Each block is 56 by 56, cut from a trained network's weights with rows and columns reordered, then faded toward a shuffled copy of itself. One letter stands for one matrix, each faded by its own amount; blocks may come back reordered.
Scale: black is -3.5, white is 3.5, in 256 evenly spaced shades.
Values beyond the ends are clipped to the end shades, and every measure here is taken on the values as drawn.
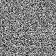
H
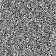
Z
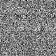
H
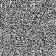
H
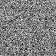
H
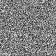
H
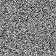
Z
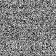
H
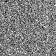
Z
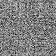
H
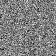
Z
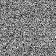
H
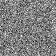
Z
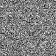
H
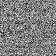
H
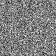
Z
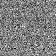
H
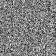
Z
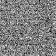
H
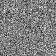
Z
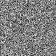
Z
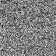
Z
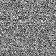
H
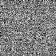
H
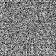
H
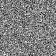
Z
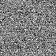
H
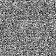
H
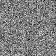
Z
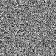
H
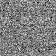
H
